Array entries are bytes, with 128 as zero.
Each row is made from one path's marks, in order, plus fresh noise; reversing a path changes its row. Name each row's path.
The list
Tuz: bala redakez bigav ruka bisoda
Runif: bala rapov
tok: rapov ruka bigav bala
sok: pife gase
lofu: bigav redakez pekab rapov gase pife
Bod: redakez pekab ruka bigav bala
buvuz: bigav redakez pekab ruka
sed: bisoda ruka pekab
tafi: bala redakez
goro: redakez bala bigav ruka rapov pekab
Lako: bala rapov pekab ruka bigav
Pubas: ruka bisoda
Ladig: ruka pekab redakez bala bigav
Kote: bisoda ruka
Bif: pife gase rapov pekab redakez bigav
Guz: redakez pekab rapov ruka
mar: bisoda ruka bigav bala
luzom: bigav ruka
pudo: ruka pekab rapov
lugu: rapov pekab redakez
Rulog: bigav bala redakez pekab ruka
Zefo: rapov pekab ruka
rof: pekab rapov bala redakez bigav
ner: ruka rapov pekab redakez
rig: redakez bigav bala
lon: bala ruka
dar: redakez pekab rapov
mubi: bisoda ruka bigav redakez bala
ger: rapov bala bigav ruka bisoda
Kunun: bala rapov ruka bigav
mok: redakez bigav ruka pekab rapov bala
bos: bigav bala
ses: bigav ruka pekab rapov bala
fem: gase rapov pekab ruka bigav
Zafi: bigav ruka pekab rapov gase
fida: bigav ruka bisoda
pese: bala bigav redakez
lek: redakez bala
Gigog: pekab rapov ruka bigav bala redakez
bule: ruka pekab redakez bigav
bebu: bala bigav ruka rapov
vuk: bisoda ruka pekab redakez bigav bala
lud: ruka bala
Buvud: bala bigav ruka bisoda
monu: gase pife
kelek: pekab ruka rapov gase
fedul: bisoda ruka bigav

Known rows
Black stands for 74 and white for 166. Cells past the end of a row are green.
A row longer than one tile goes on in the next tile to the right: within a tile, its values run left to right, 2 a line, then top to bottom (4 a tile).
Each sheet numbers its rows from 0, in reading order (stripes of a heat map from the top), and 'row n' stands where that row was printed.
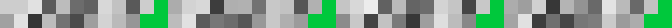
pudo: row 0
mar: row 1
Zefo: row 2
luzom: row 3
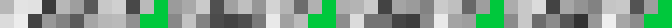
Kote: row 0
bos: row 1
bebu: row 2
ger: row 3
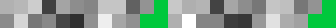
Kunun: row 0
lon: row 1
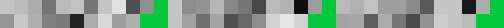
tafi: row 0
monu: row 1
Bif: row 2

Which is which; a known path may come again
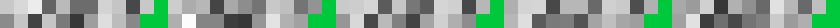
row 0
Zefo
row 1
lon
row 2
ner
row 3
mubi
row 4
luzom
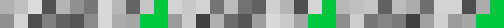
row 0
ses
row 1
kelek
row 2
goro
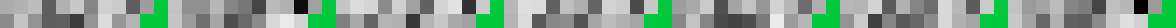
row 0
pese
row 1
monu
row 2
dar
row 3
vuk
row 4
bos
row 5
Zafi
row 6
sok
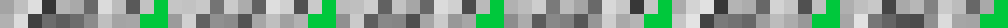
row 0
fida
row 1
Bod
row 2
mok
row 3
lofu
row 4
fedul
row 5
Buvud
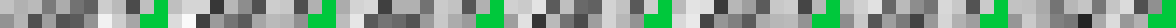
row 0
fem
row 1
Pubas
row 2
mar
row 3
pudo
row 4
Kote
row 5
Gigog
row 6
tafi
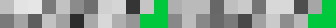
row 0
lugu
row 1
rig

